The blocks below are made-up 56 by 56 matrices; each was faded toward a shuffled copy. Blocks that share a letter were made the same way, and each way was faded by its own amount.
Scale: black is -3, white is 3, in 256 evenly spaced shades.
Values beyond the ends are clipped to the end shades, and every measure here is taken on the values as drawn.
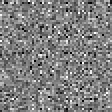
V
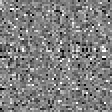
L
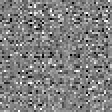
L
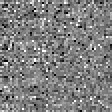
L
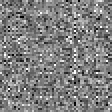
V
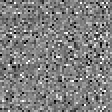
L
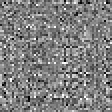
V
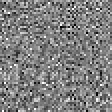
V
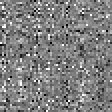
L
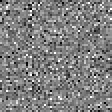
L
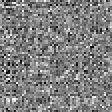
V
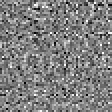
V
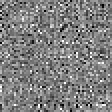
V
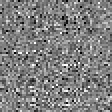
V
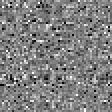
L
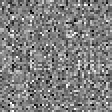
V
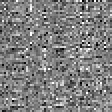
V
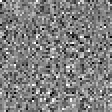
V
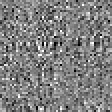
V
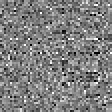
V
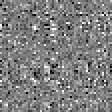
L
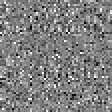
L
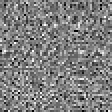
V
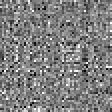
V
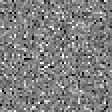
L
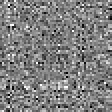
V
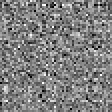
V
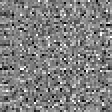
L
